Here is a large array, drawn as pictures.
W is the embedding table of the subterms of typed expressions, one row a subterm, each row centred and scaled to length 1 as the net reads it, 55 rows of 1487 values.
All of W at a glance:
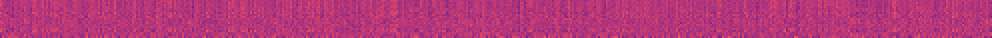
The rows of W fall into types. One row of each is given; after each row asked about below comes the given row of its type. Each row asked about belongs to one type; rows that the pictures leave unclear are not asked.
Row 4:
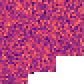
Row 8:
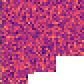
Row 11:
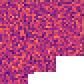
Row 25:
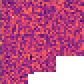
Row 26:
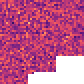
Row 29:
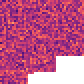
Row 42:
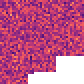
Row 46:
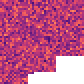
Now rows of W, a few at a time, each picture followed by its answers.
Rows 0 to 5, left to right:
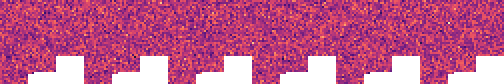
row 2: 42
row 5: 8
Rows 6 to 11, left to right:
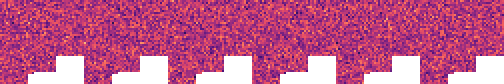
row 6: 26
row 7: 11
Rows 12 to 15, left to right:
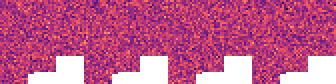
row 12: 4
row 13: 25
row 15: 25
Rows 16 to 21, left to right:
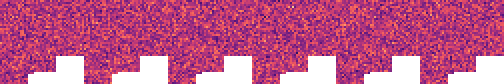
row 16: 11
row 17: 29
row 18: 46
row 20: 11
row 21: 42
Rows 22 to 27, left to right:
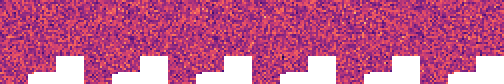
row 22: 42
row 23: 25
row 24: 25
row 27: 4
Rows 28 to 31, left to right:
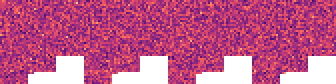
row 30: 29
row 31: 11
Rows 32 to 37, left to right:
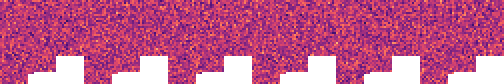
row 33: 29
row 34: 4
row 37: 29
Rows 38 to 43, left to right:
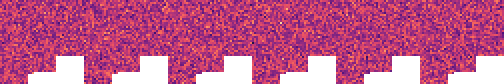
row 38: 46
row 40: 46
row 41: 8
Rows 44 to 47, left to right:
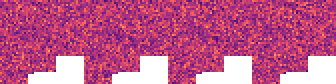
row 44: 42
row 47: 26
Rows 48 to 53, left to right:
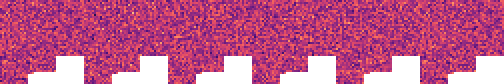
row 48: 11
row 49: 46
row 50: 42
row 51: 4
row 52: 29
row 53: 11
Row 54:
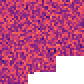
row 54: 4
